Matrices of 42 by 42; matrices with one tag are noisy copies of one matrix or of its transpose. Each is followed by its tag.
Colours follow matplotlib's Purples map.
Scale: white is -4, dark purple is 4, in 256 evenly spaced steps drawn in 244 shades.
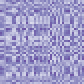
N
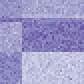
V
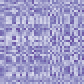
N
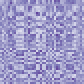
N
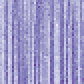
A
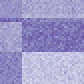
V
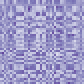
N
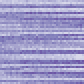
A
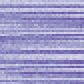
A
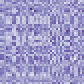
N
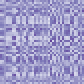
N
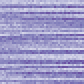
A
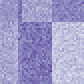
V
